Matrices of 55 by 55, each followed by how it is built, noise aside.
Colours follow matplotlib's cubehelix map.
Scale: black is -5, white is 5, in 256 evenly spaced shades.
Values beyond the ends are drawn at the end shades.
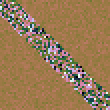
banded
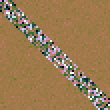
banded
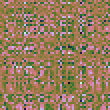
low rank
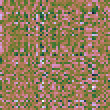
low rank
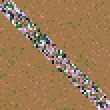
banded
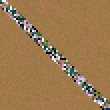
banded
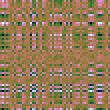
low rank
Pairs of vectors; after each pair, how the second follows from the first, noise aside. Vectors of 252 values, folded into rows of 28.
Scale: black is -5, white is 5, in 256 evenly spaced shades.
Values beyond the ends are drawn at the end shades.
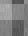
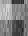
scaled up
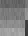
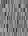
shuffled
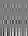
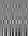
negated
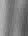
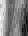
scaled up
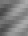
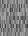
shuffled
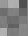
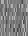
shuffled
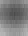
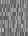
shuffled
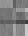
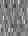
shuffled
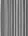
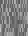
shuffled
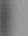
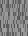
shuffled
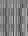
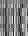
scaled up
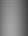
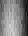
scaled up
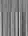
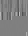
partly zeroed
